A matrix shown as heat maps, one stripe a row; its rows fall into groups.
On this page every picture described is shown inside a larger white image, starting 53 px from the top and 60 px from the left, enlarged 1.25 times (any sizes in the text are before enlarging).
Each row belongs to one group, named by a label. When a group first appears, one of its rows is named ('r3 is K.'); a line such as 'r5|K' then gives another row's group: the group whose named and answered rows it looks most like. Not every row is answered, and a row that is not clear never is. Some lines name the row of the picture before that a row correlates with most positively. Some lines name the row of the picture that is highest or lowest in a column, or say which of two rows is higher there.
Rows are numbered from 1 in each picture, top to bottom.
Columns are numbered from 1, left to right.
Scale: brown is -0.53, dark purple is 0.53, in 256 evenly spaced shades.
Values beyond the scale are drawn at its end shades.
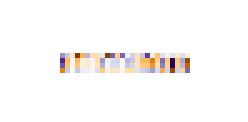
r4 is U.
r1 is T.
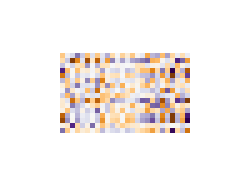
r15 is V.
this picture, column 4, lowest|2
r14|U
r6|T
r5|U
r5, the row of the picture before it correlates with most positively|4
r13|U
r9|V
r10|T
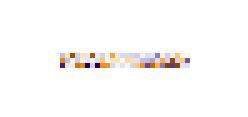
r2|U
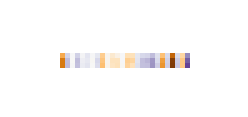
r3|U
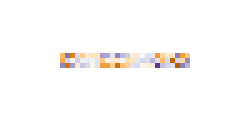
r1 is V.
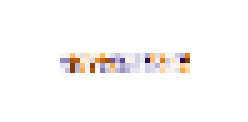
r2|T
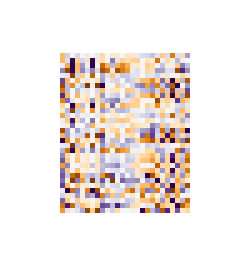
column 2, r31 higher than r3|Yes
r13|U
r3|V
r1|U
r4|V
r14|V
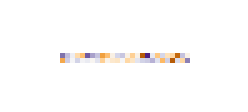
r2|U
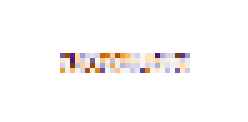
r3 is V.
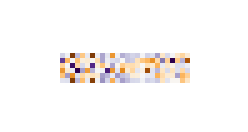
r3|V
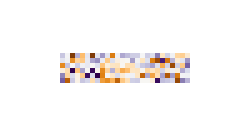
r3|U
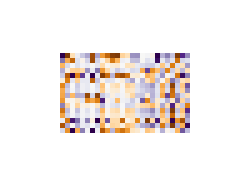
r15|U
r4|T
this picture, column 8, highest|14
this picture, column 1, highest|1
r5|V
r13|U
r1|V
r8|U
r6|T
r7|U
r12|U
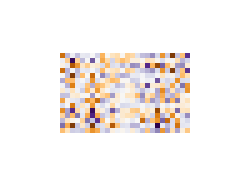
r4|U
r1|U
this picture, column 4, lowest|3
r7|T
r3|T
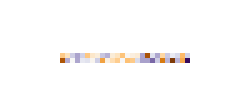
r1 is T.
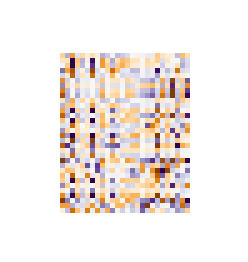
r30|U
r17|V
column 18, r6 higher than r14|Yes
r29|V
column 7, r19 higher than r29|No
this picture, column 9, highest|31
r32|T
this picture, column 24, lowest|4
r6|U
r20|V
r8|U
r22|U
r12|V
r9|U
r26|V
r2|V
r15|T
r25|T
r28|V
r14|V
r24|T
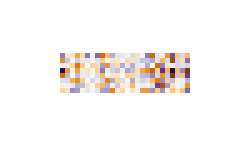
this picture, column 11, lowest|8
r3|T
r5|U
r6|T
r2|U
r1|T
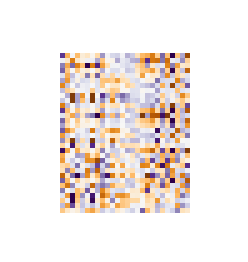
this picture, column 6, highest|3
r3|T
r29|V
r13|T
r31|V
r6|V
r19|V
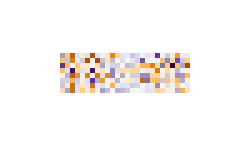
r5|T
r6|T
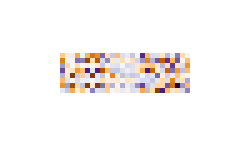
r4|T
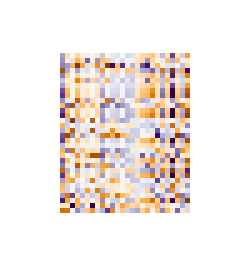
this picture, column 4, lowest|3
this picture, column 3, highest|31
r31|V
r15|U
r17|V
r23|T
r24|U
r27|U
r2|T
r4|U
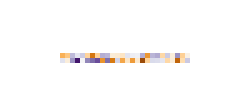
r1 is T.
